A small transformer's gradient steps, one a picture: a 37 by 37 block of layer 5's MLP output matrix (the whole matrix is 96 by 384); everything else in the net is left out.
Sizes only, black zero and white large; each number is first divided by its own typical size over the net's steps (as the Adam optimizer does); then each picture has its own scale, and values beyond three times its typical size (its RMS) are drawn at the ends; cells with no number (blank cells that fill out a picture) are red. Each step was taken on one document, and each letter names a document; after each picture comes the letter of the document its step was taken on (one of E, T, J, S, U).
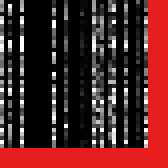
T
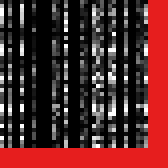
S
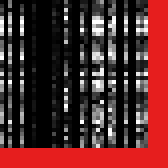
S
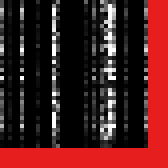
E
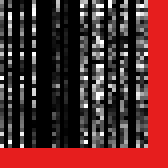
S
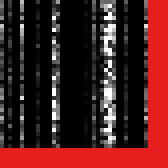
E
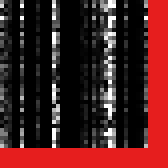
E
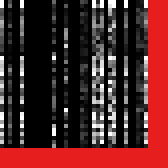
T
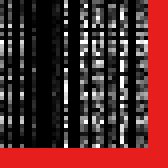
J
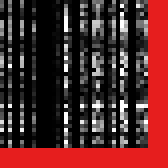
S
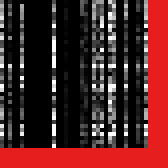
T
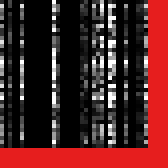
T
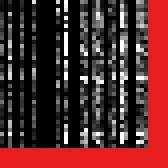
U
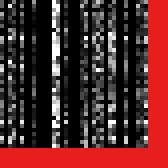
J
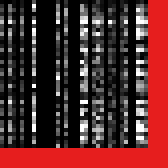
U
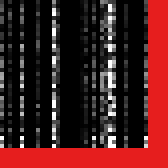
E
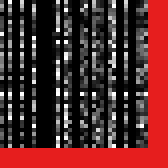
S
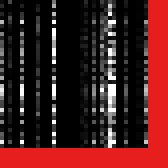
E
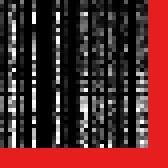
U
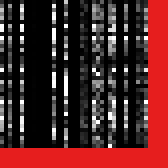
T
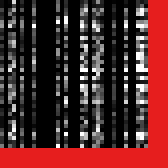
U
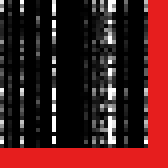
E
